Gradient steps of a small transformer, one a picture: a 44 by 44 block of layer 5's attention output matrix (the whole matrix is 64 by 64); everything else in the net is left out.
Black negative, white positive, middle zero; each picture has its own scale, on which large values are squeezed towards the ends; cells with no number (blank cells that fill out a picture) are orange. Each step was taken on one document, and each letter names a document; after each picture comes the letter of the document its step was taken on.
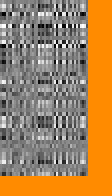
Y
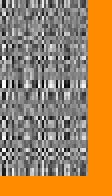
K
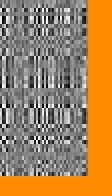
K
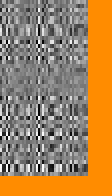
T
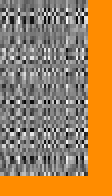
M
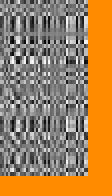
M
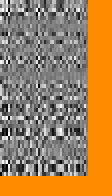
T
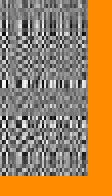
K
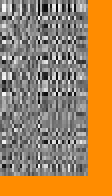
Y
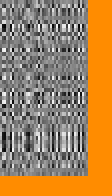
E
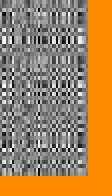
E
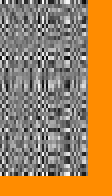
K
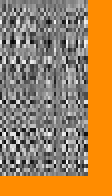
M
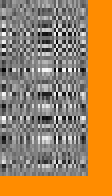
Y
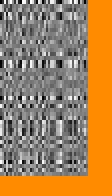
T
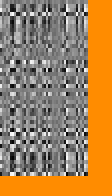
M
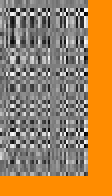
M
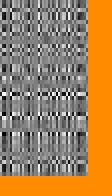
E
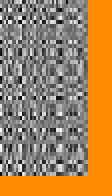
T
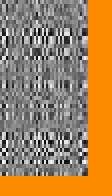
K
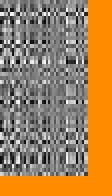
M
